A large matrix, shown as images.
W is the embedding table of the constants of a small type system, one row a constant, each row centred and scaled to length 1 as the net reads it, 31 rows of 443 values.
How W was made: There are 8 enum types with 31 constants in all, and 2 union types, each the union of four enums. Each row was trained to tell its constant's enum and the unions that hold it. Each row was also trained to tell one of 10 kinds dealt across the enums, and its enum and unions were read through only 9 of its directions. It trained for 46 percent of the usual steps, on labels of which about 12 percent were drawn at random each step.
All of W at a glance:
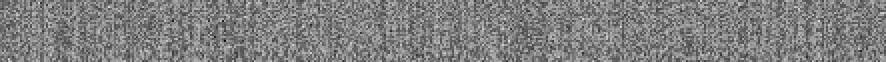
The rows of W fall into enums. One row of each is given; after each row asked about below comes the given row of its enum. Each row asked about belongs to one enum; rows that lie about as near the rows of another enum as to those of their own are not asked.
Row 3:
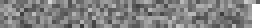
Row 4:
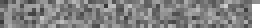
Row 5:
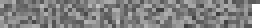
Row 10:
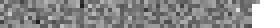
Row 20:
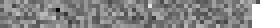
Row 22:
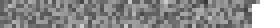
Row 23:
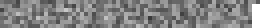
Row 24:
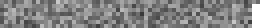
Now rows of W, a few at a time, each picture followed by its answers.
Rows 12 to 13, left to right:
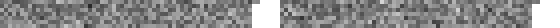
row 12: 10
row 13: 3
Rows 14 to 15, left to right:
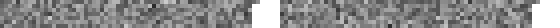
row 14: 22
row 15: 22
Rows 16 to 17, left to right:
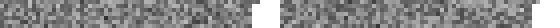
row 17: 22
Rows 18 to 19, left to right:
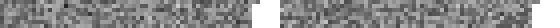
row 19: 3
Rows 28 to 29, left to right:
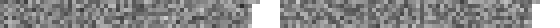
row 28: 3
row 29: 10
